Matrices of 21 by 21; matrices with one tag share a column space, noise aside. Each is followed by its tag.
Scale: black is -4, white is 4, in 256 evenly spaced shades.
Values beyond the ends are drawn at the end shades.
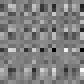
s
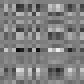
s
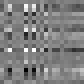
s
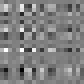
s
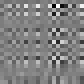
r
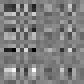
s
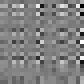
r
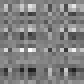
s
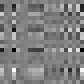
s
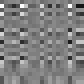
r
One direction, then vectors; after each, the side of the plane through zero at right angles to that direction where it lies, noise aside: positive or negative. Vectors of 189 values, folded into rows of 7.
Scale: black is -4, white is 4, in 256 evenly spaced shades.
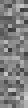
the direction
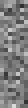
negative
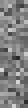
negative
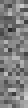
positive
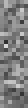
negative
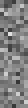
positive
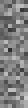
positive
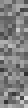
positive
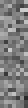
negative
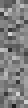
positive
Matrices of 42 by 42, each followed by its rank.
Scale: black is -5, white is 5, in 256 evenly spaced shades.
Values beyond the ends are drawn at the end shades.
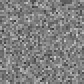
full rank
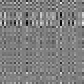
two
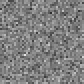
full rank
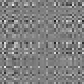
two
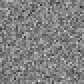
full rank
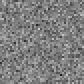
full rank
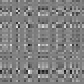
two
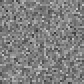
full rank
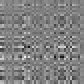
two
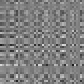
two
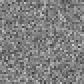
full rank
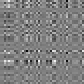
two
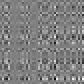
two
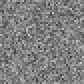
full rank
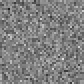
full rank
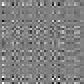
two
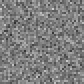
full rank
